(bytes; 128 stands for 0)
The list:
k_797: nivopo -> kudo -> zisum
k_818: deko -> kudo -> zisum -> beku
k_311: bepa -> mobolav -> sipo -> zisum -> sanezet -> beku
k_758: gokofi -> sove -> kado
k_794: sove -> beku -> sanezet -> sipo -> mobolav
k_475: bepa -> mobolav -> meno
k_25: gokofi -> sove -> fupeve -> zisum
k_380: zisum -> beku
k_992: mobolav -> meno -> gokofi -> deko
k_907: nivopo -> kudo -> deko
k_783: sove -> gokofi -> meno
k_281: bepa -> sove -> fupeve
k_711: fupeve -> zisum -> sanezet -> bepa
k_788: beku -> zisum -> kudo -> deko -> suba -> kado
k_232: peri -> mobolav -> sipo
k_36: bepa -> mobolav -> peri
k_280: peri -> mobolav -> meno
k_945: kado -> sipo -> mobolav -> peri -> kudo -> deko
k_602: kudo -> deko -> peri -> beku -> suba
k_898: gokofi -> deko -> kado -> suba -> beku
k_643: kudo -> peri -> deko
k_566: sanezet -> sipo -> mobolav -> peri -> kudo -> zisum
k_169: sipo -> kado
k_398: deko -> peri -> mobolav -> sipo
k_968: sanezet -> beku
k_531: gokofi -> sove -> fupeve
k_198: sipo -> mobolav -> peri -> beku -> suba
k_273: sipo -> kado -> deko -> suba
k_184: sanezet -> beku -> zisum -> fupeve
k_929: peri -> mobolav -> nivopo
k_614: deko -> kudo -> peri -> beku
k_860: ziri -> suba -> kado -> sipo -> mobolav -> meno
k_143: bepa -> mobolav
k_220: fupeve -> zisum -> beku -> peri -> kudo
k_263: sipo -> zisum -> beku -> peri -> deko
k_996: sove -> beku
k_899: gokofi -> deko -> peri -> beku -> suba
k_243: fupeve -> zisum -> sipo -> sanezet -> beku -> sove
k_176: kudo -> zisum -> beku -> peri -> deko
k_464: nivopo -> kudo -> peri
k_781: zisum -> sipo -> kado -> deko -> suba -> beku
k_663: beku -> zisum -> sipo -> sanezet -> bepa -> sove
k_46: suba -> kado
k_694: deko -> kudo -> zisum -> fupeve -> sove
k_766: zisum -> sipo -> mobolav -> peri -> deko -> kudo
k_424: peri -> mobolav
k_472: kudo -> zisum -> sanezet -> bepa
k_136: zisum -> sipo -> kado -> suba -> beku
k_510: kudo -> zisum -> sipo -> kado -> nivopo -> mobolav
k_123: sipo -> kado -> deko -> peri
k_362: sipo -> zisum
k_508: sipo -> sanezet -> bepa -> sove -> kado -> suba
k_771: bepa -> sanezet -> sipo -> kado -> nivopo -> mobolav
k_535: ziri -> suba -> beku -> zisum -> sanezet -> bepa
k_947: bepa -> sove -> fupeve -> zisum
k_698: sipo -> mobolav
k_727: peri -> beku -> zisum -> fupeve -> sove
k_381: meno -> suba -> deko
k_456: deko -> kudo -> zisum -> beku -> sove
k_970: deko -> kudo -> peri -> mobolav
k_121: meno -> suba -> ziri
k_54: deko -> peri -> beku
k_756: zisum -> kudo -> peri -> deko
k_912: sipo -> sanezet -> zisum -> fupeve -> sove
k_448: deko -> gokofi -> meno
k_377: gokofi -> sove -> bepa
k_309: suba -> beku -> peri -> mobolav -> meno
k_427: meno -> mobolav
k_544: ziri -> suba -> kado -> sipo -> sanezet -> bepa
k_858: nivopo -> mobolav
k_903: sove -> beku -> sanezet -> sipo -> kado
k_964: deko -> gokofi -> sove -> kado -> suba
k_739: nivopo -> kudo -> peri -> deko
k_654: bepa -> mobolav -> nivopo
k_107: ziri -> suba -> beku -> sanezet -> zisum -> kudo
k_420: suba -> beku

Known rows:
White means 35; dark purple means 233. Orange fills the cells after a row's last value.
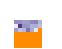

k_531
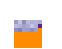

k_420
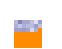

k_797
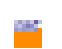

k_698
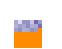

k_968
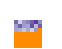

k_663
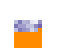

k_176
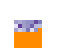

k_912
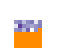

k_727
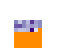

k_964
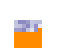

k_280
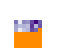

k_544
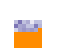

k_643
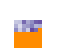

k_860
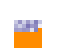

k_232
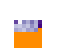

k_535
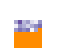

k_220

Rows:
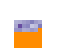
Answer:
k_996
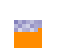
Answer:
k_472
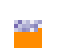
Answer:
k_766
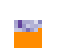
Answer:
k_694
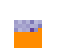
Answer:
k_46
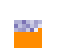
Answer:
k_992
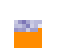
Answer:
k_427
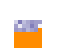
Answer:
k_510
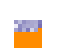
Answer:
k_184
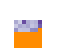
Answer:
k_121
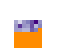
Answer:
k_903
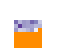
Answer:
k_377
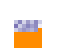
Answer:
k_398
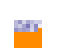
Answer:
k_424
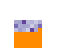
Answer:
k_381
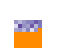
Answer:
k_243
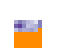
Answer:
k_456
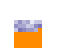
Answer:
k_614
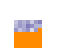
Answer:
k_362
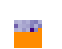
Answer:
k_273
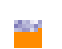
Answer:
k_756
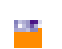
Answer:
k_771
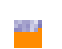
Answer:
k_380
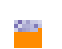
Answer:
k_739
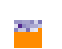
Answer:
k_25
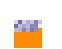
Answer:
k_945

